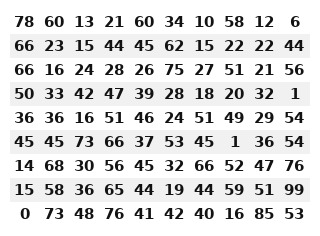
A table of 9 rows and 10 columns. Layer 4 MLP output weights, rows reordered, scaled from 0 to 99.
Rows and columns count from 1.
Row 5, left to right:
36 36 16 51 46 24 51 49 29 54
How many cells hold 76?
2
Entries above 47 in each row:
4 2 4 1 4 4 5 5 5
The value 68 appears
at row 7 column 2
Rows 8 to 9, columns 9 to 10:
51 99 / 85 53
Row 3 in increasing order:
16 21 24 26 27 28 51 56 66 75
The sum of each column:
370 412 297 454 383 369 316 328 335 443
